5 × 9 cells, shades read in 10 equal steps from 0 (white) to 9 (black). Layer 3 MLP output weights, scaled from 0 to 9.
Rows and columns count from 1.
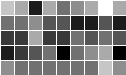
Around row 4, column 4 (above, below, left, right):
7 5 6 9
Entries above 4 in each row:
2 8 8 7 6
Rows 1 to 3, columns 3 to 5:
8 3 5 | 4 6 6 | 3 7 7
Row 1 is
2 3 8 3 5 4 3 0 3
